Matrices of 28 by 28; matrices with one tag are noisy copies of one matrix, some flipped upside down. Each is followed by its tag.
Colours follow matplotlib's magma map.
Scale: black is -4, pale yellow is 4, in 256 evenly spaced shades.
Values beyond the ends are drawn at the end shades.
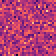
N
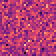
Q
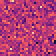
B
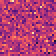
B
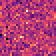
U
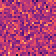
N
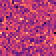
U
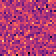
N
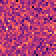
N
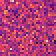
B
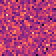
N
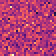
B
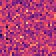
U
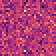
Q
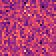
Q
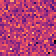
B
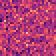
U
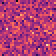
N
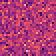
Q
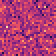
N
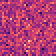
Q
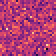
N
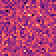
Q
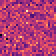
U
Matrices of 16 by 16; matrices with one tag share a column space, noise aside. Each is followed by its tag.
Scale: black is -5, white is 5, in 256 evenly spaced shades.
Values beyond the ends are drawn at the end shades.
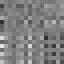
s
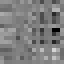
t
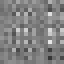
t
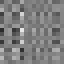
t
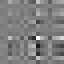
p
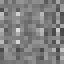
t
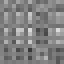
t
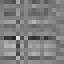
p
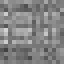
t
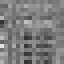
s
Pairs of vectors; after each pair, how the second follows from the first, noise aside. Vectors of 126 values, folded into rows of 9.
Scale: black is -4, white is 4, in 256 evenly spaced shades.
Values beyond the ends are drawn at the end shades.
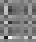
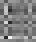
copied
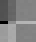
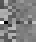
sign-scrambled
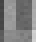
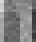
reversed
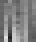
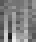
copied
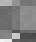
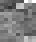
reversed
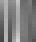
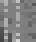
partly zeroed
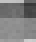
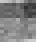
copied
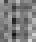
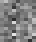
sign-scrambled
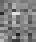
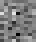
sign-scrambled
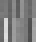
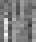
copied
